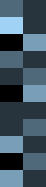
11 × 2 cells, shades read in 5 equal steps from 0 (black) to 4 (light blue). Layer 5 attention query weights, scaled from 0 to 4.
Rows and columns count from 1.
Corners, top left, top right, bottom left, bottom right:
2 1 3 1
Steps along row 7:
same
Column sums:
17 18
